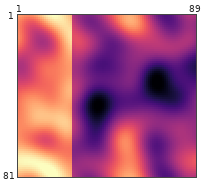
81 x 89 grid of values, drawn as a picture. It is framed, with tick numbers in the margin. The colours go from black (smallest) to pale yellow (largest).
A vertical seam about 30% of the way across splits the table, and the left part is higher. No lone cell stands out from its neighbours. The ninth with the lowest average is the middle right. The ninth with the highest average is the bottom left.
